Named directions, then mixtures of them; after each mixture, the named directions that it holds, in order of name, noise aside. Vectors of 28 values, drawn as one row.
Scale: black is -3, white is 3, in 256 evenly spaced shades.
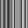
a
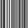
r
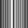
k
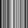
a, k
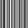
a, r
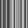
a, k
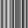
a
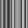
a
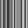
a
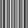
a, r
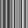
a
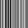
r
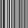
a, r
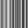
a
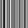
a, r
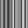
a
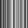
a, k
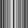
k, r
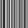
a, r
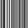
r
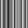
a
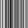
k, r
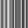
a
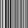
r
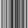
a, k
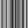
a, k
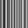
a, r
